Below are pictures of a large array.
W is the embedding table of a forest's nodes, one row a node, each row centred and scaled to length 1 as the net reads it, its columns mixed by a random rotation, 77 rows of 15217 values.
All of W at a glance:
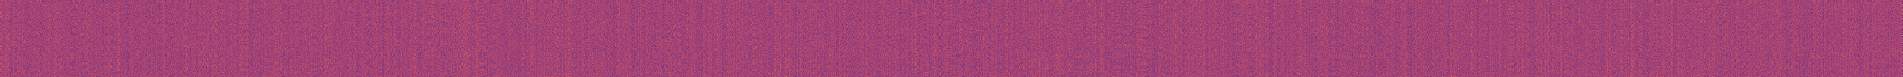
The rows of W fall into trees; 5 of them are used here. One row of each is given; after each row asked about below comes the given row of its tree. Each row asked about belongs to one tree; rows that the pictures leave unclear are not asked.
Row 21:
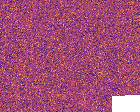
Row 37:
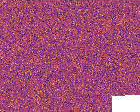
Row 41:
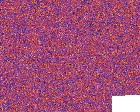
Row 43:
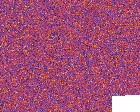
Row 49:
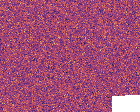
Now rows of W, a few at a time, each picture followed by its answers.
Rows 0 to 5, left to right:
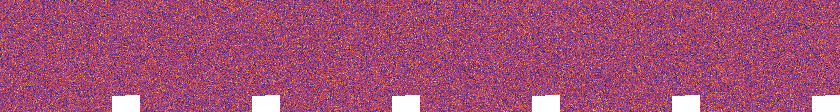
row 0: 43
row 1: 43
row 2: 43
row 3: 49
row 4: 37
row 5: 21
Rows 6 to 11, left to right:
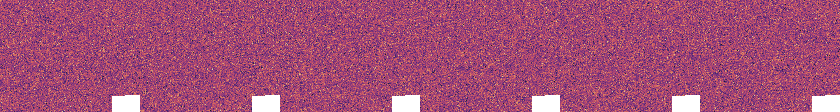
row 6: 49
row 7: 37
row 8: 21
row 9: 49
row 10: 41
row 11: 43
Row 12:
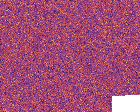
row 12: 49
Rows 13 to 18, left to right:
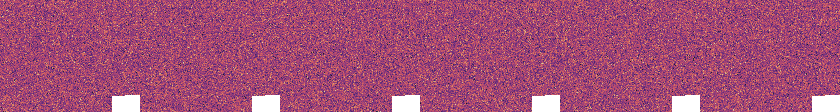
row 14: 21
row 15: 37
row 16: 49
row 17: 43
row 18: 37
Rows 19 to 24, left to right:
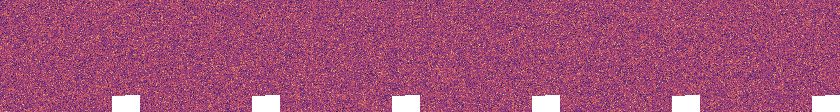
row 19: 41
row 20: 43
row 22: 21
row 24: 37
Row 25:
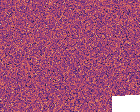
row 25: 37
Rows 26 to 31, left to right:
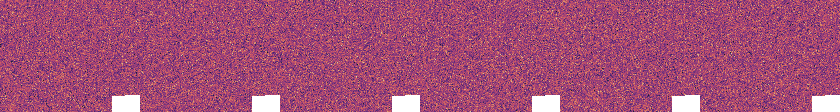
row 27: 49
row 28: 43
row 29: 43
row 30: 37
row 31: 41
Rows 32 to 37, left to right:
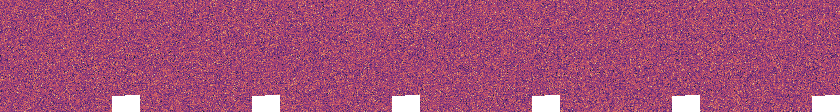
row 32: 43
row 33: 49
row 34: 49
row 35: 49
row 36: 37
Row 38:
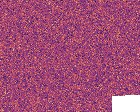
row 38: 37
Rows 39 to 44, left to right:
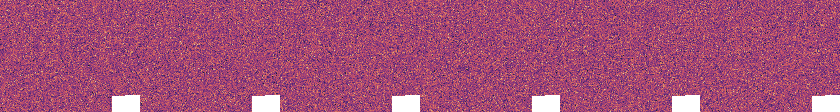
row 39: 49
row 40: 49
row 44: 41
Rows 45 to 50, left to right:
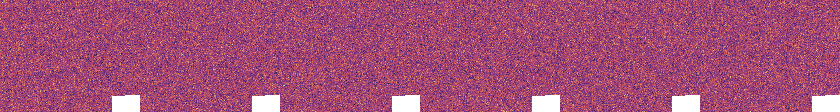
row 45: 37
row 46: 49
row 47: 21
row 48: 49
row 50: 43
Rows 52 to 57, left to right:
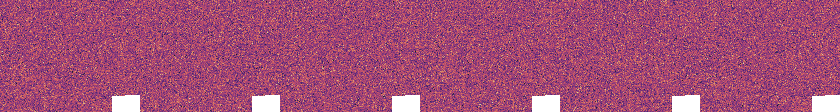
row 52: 21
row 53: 37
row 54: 21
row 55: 21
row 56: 43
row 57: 21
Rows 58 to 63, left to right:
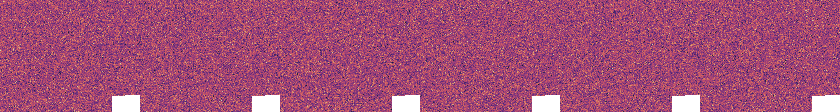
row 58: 37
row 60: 37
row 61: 41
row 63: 49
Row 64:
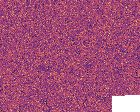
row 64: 49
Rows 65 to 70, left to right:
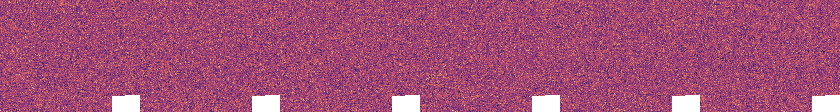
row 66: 37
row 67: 37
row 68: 21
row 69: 49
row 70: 49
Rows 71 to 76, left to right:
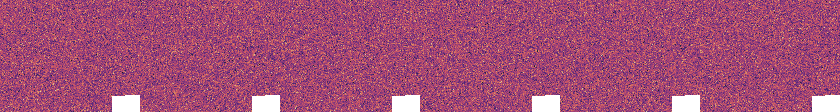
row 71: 37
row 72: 41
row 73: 43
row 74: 41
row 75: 49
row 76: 37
